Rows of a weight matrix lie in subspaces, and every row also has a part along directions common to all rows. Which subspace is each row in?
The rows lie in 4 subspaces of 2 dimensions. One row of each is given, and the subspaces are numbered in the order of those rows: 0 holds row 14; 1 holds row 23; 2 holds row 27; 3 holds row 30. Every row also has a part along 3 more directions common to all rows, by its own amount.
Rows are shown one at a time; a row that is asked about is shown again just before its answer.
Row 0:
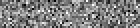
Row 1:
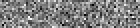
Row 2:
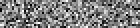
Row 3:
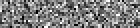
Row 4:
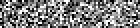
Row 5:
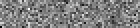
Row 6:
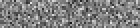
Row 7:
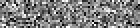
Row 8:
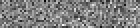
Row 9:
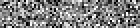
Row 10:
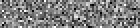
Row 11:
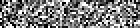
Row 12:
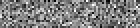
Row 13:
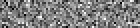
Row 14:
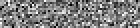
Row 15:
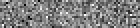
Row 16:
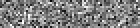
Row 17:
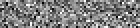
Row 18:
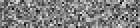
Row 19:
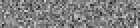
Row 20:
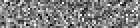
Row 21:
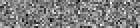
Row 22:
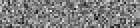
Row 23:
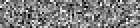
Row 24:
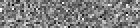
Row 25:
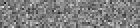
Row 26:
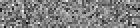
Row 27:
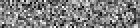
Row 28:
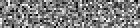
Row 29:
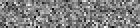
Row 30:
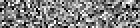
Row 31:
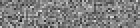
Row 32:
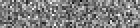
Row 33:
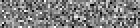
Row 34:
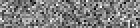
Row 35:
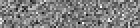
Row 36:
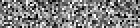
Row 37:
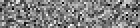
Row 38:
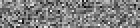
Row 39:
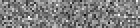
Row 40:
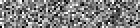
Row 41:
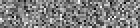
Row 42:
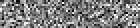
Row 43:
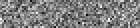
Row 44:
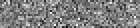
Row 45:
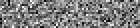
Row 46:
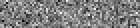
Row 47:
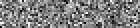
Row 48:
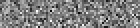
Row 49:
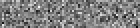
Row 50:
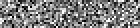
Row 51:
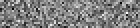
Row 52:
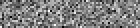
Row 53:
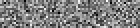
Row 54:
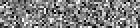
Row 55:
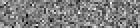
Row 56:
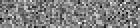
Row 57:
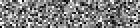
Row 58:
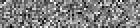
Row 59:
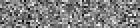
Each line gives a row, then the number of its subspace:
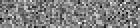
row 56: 0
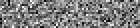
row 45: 0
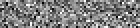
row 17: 3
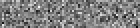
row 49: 2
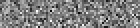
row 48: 3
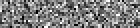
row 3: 1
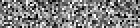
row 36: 2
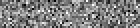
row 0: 2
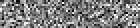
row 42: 3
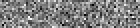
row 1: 2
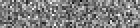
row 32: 2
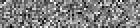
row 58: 1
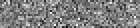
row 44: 2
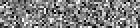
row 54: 0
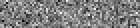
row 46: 0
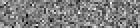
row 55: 0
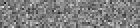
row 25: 0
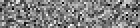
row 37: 3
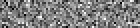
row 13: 3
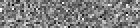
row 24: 3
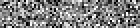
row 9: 2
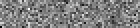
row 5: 1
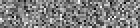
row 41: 0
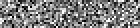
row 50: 0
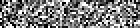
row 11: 1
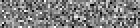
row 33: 2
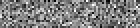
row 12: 2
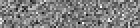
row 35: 0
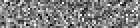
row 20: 3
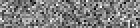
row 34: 0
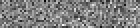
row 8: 2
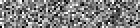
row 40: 1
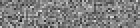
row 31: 1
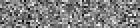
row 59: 1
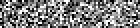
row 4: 1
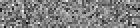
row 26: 3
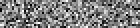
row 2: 3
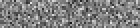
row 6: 2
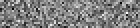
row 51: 3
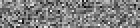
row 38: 1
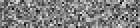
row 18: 3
